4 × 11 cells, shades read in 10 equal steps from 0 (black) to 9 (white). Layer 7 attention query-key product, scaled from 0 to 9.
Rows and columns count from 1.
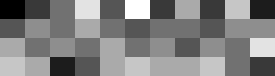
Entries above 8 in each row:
1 0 0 0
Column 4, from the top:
8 6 4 3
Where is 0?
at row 1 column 1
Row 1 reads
0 2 4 8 3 9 2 6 2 7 1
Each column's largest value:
7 6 5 8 6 9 6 6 7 7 8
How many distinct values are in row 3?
5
